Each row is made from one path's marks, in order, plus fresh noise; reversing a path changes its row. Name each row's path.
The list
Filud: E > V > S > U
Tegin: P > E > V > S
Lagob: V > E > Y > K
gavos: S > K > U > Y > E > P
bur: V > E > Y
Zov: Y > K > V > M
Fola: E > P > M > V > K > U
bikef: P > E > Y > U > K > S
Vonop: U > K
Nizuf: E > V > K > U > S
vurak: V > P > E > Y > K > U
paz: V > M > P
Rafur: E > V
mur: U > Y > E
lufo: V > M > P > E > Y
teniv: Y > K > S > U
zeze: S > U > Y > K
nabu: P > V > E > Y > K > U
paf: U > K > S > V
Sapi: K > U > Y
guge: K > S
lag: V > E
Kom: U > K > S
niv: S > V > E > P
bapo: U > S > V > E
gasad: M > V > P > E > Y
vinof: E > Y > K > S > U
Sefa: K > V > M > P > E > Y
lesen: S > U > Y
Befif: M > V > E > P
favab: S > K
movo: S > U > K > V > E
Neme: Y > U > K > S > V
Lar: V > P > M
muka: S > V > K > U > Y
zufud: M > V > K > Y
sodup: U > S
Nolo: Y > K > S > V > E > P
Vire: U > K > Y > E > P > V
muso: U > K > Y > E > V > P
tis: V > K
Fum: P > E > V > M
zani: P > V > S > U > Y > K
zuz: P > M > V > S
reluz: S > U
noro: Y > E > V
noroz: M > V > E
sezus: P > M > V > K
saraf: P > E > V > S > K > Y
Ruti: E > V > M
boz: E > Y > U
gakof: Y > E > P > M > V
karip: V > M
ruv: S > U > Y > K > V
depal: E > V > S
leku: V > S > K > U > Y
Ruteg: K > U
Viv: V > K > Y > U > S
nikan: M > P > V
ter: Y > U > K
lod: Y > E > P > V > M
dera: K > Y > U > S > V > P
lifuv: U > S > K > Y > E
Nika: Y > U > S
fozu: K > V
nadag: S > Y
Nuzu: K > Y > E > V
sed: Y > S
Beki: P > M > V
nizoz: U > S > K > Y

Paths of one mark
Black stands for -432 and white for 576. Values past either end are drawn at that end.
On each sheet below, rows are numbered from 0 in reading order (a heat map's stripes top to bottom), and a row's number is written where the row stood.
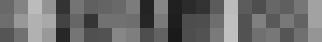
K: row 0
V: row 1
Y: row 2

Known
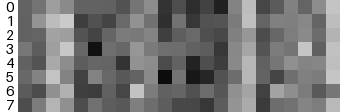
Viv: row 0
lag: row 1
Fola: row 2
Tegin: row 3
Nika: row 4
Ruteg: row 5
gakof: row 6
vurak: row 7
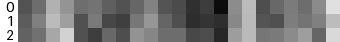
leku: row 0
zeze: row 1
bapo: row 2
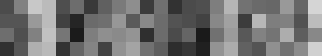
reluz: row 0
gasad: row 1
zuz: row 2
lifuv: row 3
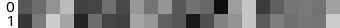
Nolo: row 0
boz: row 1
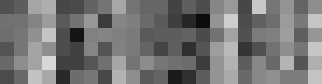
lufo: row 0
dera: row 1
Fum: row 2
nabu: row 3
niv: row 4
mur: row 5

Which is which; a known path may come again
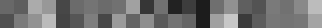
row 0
Kom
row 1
Nolo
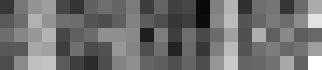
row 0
zufud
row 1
leku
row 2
paz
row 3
sed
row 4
Filud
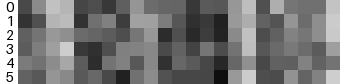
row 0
bur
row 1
lifuv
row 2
Viv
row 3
Ruti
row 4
sezus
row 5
Neme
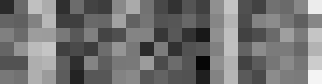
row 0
vinof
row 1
lod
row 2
zani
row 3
lag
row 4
saraf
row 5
Nizuf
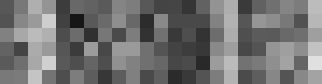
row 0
vurak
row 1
noroz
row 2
tis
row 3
bikef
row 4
bapo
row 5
ter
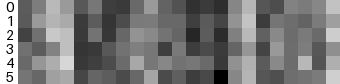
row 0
zeze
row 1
Lagob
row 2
nadag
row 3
nikan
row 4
niv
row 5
paf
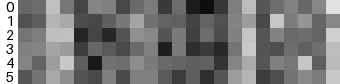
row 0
Sapi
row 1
lufo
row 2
Rafur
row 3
fozu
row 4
Tegin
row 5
nabu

